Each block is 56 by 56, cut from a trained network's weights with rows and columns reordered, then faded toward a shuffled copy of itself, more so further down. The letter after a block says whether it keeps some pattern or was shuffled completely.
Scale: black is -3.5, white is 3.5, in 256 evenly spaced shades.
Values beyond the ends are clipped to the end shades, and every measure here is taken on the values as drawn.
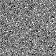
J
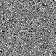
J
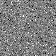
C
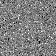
C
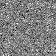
J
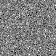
C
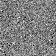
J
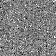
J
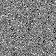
J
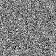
J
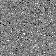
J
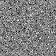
J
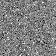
C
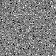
J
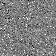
C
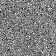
C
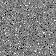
C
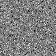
J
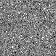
C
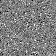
C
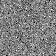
C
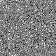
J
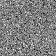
C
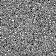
C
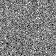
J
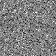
J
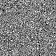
C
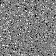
C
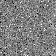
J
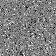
C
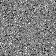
C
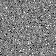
C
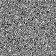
C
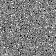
C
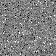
C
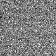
J
